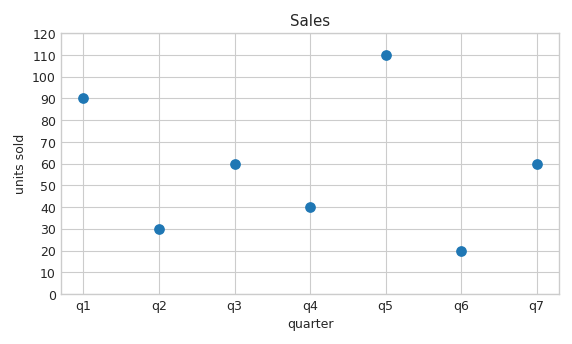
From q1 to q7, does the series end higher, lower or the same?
lower
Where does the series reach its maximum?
q5
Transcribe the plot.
Title: Sales
x-axis: quarter, ticks q1 q2 q3 q4 q5 q6 q7
y-axis: units sold, ticks 0 10 20 30 40 50 60 70 80 90 100 110 120
Values:
90 30 60 40 110 20 60
